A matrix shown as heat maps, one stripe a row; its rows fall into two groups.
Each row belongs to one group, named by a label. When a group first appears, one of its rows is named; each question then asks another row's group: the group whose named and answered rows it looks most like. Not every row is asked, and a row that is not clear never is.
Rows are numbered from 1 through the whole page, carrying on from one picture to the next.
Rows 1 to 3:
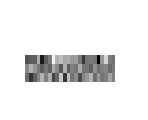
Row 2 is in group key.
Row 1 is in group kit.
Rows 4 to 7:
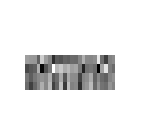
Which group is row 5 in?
kit
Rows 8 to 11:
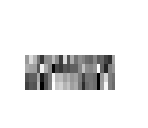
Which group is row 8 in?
key
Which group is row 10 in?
kit
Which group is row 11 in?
kit
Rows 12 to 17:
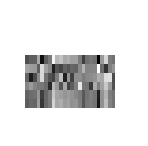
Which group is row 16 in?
kit
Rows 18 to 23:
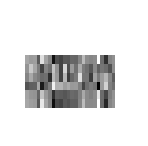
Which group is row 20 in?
key
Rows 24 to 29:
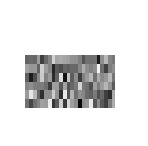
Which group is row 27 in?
key
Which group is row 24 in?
kit
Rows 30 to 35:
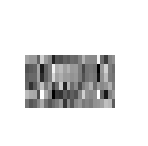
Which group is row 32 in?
kit
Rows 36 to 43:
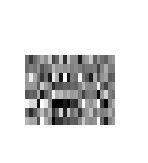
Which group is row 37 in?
kit
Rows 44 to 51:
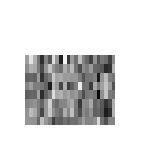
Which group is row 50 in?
key
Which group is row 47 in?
key
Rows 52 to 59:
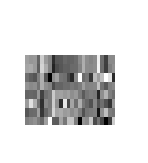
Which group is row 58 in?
kit
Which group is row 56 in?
kit
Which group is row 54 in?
key
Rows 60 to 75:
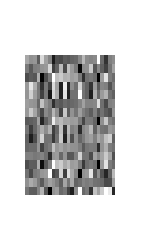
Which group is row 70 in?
kit
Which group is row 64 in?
key
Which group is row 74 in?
key
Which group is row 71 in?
key
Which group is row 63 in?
key
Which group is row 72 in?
kit
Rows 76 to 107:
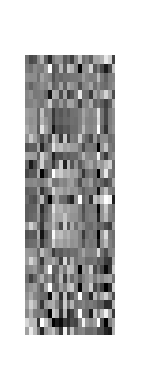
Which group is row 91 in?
kit
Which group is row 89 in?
kit
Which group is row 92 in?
key
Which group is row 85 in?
key
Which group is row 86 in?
kit
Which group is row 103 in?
key
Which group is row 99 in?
key
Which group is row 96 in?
kit
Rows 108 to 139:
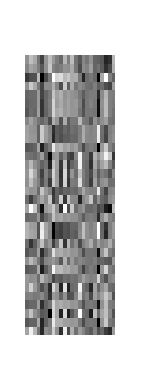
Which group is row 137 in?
key
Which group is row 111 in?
key
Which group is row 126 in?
kit
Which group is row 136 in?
kit
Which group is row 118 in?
kit
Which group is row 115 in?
key
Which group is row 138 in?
kit
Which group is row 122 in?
key
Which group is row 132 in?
kit
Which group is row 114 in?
kit
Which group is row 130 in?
kit
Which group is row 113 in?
kit
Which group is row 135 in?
key
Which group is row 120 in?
key
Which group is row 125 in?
key
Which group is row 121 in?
key
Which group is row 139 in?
key
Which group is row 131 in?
key
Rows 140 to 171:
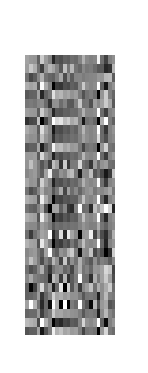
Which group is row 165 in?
key
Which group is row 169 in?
kit
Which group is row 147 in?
kit
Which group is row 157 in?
key
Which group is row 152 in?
key
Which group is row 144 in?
kit
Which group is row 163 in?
key
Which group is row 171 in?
kit
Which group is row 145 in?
key
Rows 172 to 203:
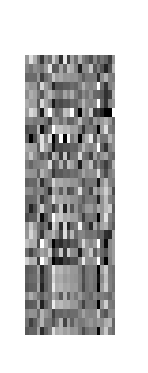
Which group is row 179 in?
key
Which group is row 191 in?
key
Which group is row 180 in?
kit
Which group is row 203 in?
kit
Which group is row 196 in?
kit
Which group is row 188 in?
kit
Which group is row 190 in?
kit
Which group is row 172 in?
key
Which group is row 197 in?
kit
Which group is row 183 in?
key
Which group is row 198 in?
kit
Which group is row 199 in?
key
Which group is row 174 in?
kit
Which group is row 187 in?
key
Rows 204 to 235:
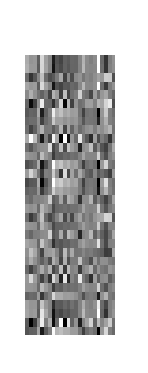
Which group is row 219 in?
kit
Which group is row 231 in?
kit
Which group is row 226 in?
key
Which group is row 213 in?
key
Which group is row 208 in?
key
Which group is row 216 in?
kit
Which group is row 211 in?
kit
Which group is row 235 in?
kit
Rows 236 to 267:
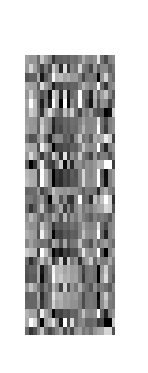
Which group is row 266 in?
key
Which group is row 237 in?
key
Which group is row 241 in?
key
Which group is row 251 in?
kit
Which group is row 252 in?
key
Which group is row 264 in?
kit
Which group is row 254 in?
key
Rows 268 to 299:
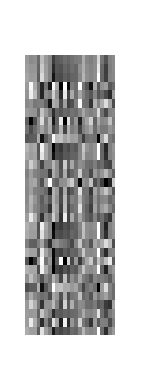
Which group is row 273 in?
key
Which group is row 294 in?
kit
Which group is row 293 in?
key
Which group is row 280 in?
key
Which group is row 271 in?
key
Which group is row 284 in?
key
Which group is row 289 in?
key
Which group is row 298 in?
key
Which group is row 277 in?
kit
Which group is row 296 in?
key
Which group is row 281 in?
key
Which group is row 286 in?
key
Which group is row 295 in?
key
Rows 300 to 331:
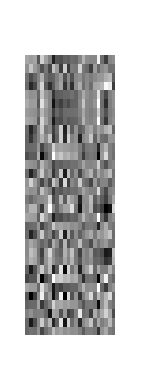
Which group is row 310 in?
kit
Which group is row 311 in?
kit
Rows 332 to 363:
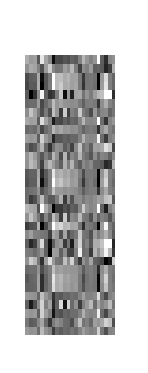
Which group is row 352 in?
key
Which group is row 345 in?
kit
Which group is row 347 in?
kit
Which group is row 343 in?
key
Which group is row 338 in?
key
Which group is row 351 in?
kit
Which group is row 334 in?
kit
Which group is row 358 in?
kit
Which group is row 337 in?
kit
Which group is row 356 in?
kit
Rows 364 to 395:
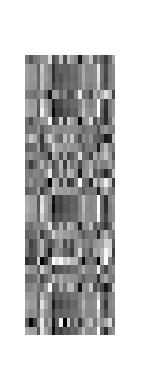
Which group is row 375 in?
key
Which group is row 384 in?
kit
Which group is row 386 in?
key
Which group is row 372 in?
kit
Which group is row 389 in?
kit
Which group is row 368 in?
key
